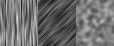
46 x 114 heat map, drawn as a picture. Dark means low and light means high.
It is made of 1 by 3 panels. Panel 1,1: middling, streaked downward, strong in contrast. Panel 1,2: low, slanting up to the right. Panel 1,3: middling, blotchy.
